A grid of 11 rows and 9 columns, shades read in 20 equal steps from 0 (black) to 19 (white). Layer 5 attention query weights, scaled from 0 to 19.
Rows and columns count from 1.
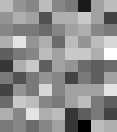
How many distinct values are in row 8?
7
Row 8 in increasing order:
5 9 10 11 12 12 12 16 17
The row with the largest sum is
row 4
